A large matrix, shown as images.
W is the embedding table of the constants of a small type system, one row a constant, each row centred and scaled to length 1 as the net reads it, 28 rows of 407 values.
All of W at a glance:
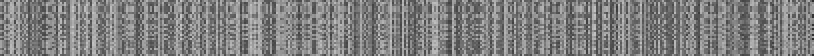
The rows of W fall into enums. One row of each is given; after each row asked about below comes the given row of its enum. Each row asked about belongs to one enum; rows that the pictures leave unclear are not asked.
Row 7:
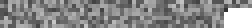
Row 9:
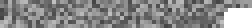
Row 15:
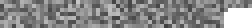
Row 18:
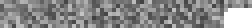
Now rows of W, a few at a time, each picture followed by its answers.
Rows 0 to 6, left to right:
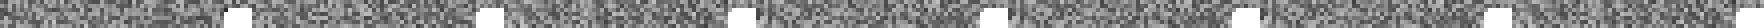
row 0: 7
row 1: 15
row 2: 18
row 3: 9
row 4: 9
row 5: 9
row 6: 18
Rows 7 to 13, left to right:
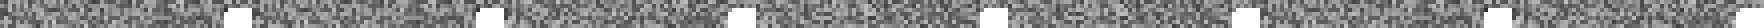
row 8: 7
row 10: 15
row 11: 15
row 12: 7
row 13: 9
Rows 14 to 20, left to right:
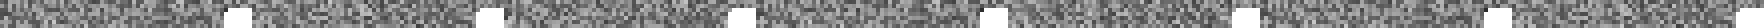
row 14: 7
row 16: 9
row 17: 7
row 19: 7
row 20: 15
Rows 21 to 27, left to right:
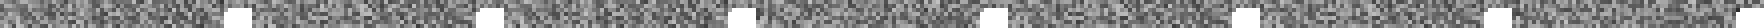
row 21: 18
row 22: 15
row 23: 18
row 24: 9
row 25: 15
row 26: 15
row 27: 7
